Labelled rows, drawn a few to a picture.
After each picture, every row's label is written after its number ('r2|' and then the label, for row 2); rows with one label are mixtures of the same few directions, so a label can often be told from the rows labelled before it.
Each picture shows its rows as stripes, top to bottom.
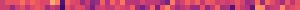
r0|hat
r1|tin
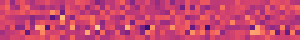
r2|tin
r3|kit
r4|hat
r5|hat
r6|tin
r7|tin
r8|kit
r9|hat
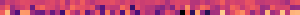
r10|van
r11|tin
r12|kit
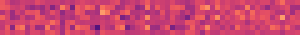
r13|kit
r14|hat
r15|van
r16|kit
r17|hat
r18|tin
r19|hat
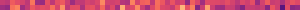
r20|tin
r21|kit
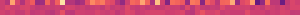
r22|tin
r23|kit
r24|hat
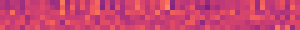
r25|hat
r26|hat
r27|tin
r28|kit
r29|hat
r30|kit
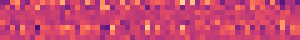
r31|kit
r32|van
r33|van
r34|tin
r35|kit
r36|van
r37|van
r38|tin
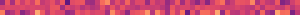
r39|van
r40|hat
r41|kit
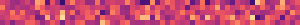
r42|tin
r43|kit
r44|van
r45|tin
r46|van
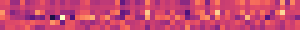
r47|kit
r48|kit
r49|kit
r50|hat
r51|hat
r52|kit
